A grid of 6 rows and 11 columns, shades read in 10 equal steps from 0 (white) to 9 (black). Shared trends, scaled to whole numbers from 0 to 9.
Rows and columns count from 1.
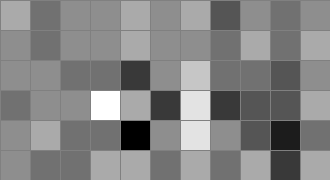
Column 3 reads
4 4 5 4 5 5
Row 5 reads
4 3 5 5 9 4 1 4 6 8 5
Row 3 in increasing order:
2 4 4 4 4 5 5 5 5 6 7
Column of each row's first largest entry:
8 2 5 6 5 10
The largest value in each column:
5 5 5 5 9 7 4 7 6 8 5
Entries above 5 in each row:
1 0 2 4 3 1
